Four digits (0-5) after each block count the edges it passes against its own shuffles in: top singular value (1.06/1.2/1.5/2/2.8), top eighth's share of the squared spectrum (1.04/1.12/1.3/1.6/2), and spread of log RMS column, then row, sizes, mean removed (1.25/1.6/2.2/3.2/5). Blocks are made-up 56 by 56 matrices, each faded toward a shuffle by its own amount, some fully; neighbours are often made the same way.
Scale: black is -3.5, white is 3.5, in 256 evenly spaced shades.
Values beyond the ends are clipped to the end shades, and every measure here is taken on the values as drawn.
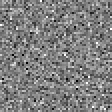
0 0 0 0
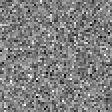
0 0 0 0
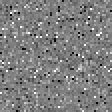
0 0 0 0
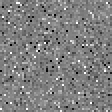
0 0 0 1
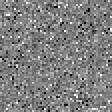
1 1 0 0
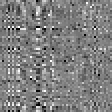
4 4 3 2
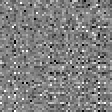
4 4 2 2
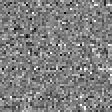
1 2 0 2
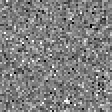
0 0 0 0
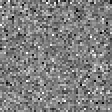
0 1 0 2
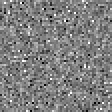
0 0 0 0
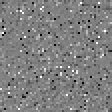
0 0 0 0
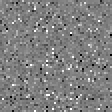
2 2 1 1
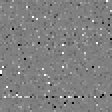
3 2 0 1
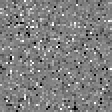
0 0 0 1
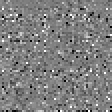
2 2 1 2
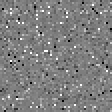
0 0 0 0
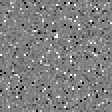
0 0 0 0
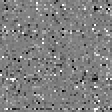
2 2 1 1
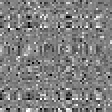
5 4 3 3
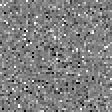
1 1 0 0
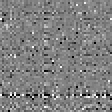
4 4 1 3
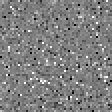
1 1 0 0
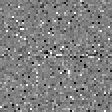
2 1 0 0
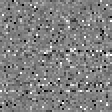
3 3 0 2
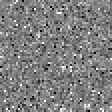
1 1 0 0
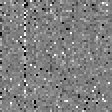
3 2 1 0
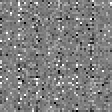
2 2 2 1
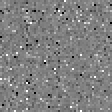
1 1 0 0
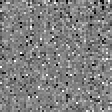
1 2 1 1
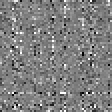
2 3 3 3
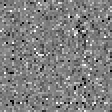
1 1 1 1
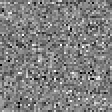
0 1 0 2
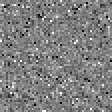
1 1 0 0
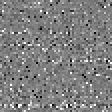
3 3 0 2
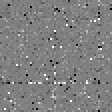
3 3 0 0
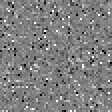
1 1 0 0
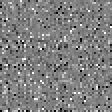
4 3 1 2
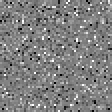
2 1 0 0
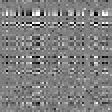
5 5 3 4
